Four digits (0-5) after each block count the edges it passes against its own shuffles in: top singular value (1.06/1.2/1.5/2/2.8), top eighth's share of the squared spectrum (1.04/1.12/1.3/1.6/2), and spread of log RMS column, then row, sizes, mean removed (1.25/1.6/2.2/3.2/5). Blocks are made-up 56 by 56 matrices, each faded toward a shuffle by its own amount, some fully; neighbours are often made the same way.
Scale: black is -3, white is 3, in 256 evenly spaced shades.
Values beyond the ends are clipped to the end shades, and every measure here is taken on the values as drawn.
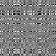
5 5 3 4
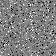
0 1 0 0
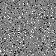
2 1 0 0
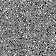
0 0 0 0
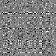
4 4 2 3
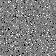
2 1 0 0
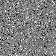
2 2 0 0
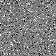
2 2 0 1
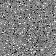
1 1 0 0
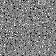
2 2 0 1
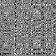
4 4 2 3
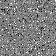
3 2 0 0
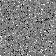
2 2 1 0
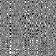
4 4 3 2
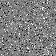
0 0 0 0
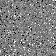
0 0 0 0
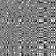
5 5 3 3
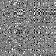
4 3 2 2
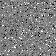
1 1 0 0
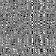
4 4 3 2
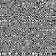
4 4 1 3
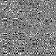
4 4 2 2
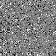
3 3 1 1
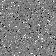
0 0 0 0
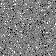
1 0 0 0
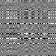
5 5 2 4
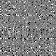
3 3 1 2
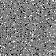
3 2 0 1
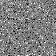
3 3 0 1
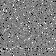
2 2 0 0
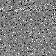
2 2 0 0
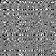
4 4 2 3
